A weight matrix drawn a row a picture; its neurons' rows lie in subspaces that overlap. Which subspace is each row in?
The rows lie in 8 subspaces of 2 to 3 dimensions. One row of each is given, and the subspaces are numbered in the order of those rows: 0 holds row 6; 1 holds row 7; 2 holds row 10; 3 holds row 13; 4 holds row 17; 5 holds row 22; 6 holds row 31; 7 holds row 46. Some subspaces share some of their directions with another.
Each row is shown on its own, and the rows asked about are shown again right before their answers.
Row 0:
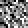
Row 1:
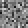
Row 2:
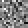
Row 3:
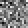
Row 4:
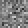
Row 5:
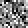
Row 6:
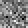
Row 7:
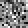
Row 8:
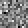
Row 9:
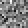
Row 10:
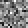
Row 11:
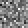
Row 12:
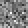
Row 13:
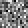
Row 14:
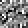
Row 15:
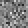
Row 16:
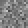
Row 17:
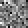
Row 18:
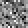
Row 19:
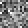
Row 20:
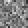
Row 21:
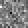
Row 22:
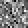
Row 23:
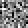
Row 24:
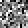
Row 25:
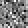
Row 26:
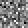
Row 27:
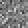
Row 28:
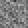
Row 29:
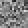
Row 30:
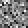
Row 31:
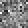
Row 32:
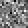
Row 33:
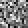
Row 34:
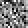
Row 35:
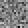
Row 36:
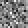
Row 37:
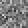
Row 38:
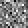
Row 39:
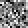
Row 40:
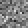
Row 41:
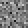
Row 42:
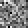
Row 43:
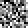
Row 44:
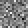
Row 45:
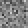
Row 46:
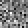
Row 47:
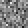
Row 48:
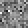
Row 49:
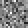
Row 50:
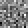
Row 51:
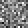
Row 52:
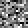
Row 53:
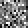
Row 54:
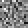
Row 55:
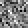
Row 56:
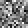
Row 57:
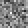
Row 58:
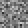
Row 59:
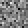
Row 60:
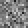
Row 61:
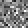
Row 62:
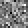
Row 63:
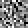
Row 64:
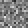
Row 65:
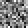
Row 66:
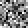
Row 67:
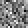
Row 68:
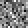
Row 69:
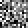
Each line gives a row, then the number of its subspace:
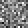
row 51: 1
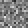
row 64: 2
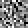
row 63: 3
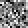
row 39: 1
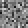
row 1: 3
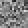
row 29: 0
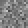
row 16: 6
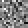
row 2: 3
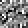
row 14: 0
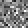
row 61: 2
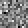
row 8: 3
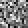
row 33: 4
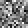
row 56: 5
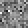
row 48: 6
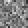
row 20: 4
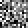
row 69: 7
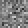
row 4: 1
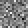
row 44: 6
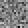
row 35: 1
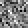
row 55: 6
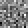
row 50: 7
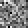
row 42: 4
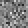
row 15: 5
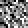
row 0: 4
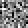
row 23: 3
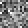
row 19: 6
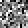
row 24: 0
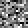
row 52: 1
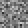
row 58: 1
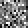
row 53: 5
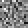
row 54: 3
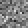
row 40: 0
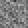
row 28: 1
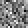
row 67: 5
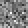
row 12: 0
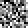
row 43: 4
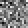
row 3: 4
